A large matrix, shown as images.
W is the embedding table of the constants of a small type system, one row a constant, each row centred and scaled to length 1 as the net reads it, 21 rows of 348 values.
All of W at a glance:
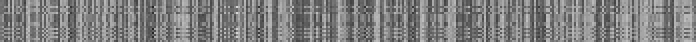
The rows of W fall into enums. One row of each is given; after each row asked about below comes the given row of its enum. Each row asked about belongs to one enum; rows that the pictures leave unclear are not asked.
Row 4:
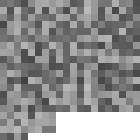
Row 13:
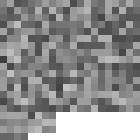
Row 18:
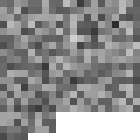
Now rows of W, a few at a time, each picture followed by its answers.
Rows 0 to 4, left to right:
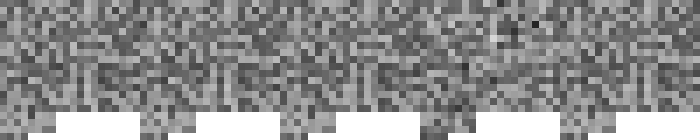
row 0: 4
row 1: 4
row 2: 4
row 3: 18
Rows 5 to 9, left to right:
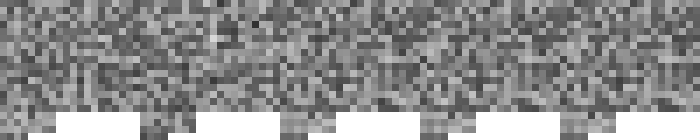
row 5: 4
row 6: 18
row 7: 13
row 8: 13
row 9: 13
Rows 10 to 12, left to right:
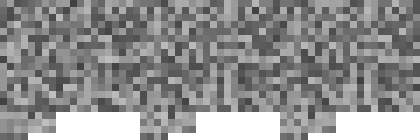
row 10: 13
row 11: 4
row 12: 4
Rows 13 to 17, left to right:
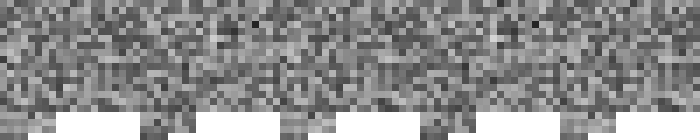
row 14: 18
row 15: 13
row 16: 18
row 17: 13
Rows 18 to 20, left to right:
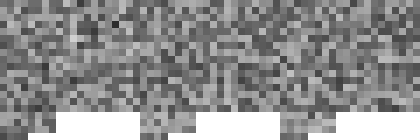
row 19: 4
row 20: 13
